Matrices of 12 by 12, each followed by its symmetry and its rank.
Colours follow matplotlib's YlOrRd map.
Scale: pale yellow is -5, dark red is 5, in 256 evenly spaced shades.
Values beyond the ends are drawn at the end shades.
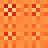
symmetric, rank one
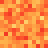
neither, full rank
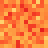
neither, full rank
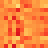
neither, rank two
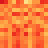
neither, rank two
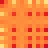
symmetric, rank one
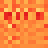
neither, rank two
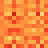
neither, rank two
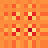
symmetric, rank one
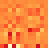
neither, rank two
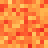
neither, full rank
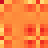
symmetric, rank one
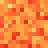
neither, full rank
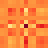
symmetric, rank one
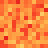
neither, full rank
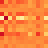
neither, rank two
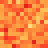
neither, full rank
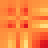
symmetric, rank one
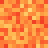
neither, full rank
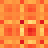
symmetric, rank one
